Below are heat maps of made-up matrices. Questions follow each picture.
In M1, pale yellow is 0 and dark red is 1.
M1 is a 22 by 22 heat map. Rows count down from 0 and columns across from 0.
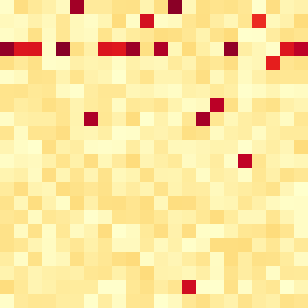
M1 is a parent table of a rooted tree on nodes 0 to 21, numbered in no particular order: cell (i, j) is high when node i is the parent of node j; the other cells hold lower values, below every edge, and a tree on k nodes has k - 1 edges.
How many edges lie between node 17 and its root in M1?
2
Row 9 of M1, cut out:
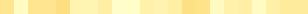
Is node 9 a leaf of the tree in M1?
yes
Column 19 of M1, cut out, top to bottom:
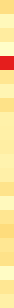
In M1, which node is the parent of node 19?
4
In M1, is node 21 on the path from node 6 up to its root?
no
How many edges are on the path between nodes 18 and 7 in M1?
3
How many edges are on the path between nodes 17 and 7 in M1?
3
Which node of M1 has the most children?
3
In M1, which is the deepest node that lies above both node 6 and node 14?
8
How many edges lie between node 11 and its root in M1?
1
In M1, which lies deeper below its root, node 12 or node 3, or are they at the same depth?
node 12
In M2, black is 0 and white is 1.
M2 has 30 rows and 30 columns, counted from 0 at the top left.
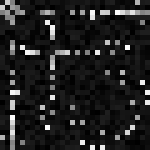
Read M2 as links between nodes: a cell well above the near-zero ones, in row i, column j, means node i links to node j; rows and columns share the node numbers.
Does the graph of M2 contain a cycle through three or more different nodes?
yes
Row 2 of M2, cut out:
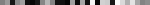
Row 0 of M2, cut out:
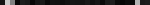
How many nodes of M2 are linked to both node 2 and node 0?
2
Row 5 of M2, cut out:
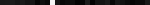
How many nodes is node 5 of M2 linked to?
1
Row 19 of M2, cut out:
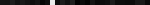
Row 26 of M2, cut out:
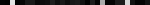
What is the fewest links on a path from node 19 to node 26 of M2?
3
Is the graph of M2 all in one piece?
yes
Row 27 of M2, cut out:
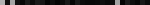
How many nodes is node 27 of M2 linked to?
3
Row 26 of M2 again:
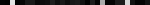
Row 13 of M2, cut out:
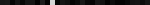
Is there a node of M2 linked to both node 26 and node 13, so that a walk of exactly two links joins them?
no
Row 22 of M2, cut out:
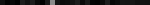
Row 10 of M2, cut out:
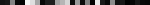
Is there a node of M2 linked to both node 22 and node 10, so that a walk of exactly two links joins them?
no
